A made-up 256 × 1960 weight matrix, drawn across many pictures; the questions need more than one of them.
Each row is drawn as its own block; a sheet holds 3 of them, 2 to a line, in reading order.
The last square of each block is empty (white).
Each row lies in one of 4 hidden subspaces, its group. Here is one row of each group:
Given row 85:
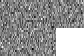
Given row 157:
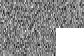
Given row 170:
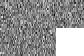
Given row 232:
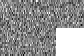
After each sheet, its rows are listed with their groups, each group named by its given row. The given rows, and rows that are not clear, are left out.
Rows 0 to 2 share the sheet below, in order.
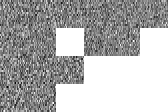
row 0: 157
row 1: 85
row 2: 170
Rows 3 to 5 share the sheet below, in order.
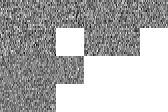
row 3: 85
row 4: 170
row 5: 85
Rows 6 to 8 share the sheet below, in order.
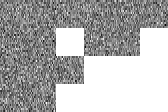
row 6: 85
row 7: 232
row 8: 157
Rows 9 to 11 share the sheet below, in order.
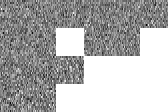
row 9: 85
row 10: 157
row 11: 85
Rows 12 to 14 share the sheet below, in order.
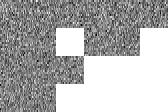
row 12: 232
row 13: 157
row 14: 170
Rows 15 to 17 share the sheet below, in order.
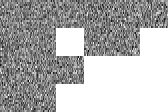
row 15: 85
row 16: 85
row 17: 157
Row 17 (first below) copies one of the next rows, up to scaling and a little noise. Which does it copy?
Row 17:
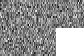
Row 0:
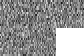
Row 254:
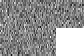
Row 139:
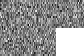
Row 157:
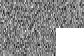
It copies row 139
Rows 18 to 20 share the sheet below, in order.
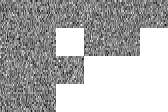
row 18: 232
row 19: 232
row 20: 85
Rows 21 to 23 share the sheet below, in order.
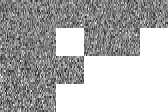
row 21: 232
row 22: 170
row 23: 232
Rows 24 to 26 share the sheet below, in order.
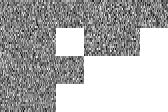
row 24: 85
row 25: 157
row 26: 232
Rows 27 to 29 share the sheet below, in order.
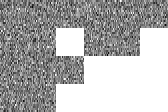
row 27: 157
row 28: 232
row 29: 170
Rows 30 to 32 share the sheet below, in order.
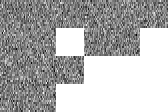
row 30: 85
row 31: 170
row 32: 170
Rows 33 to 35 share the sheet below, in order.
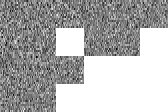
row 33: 85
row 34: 85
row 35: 232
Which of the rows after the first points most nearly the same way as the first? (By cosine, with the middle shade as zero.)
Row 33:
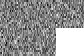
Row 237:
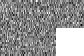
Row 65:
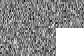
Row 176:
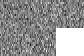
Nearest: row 65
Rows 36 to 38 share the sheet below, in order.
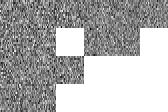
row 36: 170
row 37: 157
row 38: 170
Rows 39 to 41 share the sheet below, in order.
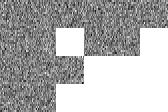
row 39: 85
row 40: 157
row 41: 85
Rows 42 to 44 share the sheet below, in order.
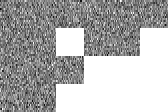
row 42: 157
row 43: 232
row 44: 85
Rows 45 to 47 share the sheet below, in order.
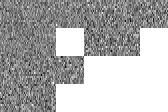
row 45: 157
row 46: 85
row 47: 85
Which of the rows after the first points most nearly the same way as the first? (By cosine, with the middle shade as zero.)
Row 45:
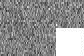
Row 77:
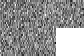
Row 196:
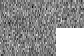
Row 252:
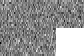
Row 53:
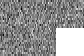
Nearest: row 196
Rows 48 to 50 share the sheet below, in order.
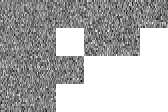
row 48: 85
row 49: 157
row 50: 232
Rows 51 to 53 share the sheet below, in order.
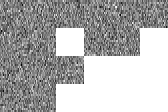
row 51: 157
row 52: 157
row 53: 157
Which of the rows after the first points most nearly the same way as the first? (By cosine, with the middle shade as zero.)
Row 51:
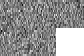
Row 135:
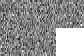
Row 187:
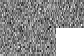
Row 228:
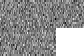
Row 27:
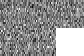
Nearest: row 187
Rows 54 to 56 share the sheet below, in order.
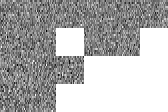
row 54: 232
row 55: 85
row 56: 157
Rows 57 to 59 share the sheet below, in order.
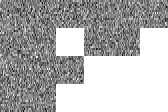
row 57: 157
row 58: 85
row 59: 232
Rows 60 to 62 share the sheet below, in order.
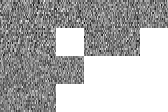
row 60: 170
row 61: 85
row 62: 157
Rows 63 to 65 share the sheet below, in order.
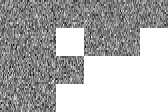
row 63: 170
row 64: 232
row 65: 85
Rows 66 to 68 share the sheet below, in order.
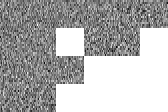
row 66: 85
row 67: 85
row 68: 85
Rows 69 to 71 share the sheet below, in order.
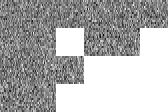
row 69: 85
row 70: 170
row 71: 157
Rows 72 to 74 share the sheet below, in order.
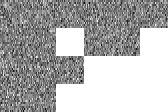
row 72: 170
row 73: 85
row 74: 232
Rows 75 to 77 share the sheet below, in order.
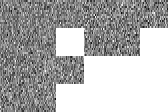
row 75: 157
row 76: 170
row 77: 157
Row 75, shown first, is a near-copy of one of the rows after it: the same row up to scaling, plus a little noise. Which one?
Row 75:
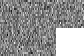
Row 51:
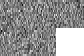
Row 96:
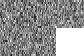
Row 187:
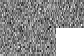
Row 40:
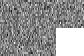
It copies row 40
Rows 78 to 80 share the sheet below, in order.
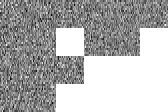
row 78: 85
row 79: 232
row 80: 170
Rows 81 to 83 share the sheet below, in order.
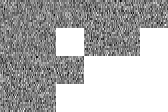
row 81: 170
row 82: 232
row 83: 232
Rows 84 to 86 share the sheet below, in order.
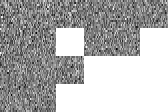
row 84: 170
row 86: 157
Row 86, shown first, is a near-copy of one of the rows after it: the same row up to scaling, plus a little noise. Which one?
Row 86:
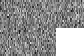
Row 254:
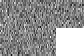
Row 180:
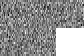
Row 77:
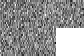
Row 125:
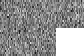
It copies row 125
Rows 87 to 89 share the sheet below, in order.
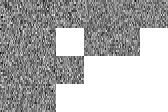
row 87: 170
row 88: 157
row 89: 170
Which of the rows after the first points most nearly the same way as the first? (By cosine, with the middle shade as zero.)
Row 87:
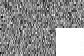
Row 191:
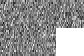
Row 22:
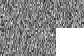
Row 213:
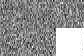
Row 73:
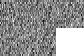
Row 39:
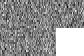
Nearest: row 22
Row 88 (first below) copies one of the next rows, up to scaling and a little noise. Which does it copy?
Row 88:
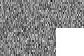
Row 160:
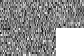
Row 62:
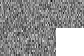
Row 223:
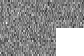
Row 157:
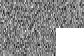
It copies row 62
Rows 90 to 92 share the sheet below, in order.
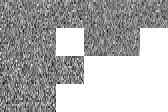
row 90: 170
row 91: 170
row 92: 85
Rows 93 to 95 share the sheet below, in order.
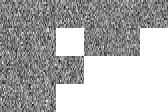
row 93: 85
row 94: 170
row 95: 85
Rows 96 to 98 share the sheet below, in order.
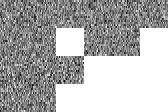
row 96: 157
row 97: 170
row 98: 157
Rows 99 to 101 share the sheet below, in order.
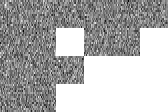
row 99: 170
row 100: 170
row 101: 85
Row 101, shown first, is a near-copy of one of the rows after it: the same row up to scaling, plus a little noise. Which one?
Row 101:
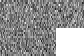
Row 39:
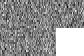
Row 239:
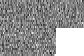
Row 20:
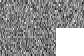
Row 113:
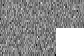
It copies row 20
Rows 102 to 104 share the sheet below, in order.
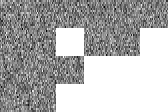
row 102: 232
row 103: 85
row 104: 157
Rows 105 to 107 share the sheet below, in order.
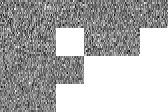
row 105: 157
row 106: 85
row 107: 157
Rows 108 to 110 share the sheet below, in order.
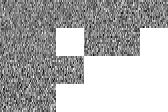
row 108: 170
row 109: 170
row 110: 85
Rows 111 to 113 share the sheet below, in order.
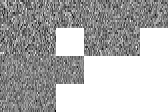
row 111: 170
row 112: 85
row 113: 85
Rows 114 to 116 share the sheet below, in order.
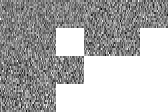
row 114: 85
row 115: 157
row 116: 85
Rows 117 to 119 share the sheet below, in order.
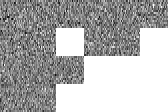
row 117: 157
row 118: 157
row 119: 170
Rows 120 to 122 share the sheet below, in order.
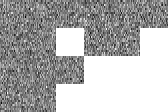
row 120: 85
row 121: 232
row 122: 232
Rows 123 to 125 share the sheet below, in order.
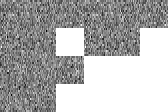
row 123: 232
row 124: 232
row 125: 157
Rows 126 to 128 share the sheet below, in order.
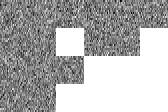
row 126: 157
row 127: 232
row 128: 170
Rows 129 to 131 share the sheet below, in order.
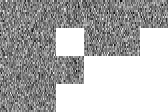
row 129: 157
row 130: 232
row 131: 157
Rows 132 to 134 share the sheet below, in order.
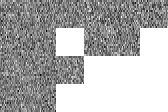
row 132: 232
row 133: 157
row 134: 85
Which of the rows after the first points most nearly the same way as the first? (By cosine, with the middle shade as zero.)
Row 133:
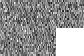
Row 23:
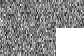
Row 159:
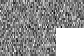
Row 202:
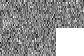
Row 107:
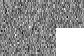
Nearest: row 202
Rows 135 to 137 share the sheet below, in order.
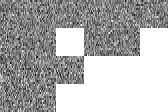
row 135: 232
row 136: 85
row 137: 232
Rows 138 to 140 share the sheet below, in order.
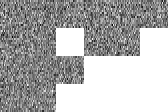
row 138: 157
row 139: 157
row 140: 170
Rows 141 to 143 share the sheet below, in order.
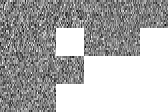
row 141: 170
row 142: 232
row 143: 85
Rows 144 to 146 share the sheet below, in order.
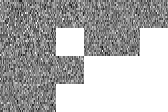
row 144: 157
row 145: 157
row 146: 85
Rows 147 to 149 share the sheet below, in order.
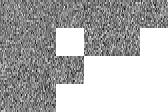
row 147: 85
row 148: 157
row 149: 157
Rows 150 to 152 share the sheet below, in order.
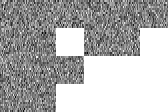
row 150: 170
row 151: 170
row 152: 232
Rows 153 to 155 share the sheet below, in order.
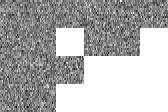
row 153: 232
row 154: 232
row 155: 85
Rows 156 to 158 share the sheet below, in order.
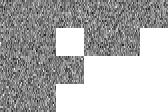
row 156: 170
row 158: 170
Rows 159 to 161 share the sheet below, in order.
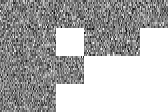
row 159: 170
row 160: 157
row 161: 85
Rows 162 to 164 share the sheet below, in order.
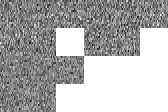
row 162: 170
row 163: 157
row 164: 85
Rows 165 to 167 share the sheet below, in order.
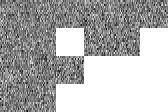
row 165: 232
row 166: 232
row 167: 157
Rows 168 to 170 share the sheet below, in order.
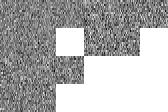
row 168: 157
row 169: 232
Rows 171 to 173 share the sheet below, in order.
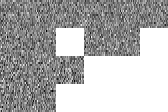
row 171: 232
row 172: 232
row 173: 170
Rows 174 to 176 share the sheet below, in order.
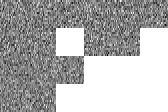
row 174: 170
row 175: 232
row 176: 85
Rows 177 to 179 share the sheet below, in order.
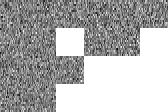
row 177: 170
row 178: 85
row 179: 232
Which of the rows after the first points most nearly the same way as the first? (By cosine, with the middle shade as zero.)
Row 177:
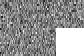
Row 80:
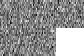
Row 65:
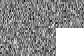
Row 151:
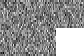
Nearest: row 151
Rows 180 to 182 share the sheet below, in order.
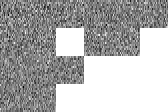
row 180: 157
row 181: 85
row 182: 170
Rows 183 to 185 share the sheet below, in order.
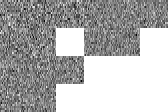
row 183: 157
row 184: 170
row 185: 232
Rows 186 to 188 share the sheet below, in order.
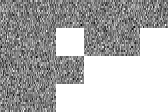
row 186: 232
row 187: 157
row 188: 232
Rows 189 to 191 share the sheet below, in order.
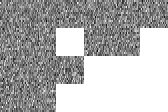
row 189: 85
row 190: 170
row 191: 170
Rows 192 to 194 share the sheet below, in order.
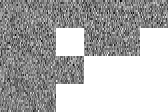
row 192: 85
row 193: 232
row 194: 157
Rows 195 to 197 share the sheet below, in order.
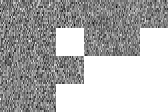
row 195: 170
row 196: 157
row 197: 170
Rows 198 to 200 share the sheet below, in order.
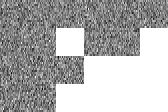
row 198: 85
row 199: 170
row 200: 170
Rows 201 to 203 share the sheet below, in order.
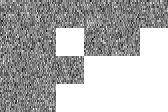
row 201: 232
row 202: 157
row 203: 85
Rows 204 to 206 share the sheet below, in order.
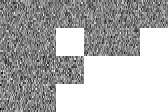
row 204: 170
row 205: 170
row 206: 170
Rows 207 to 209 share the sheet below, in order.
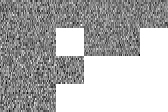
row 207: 232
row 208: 85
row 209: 170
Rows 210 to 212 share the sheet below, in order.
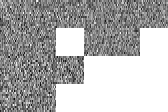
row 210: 232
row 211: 170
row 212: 157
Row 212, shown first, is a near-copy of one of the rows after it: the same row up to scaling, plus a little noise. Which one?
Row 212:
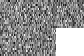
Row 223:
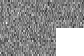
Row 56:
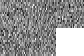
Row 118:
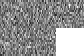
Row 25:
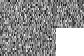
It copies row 25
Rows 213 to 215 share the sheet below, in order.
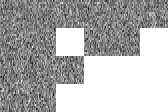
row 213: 85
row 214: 170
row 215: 157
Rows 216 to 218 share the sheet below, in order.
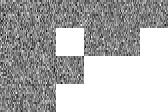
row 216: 232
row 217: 232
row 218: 170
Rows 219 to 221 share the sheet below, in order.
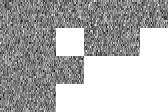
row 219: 170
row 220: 170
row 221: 170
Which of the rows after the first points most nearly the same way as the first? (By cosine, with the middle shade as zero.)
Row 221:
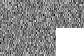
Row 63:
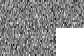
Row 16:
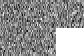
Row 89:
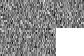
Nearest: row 89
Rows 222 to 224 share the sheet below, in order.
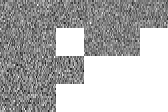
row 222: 170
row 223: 157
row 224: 157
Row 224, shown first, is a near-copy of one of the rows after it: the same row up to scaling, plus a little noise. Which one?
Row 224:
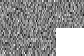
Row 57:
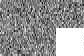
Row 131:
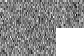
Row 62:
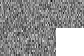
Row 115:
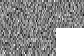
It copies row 115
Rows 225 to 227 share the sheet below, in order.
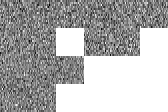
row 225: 170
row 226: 85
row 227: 85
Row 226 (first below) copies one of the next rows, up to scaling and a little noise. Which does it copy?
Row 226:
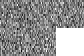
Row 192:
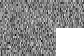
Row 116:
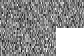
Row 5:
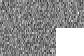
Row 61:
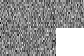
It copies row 116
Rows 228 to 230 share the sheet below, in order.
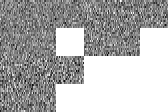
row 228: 170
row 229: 232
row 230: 157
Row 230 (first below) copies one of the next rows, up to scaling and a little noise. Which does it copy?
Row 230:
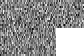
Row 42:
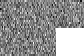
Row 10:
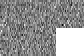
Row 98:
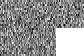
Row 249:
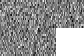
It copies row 98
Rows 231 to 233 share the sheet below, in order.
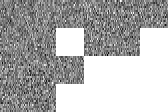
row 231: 157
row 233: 85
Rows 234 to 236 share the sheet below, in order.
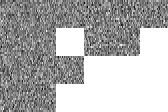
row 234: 232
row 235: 85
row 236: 170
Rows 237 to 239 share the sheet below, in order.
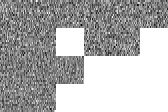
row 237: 232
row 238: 85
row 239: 85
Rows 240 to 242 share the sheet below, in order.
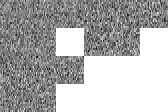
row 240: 170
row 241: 85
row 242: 232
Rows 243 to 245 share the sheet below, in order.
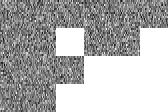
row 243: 170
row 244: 232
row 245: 170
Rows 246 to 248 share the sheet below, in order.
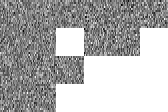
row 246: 170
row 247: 170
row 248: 170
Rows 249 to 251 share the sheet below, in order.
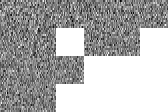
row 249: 157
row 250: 232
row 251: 232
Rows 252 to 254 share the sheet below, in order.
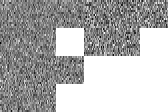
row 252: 170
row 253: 170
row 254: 157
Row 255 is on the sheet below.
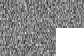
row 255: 85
